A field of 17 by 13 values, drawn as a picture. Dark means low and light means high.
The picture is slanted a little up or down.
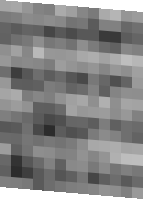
Stripes running across repeat 4 times from top to bottom. The ninth with the lowest average is the bottom left. Streaks run across, left to right. Overall the values sit about 50% of the way up the scale.
